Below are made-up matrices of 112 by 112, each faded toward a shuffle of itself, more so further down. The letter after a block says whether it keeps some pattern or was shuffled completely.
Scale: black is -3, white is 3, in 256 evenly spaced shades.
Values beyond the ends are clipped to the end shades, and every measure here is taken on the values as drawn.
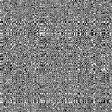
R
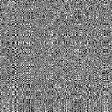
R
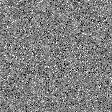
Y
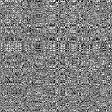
R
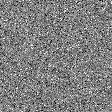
Y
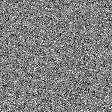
Y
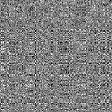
R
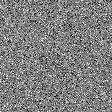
Y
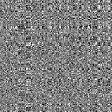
R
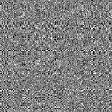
R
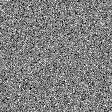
Y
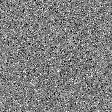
Y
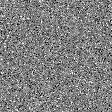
Y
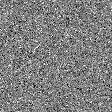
Y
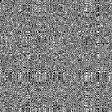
R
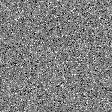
Y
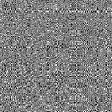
R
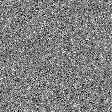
Y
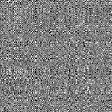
R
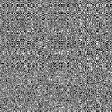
R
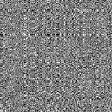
R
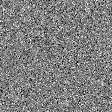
Y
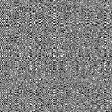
R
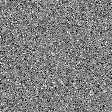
Y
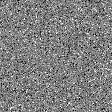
Y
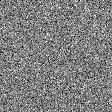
Y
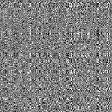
R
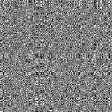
R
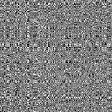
R
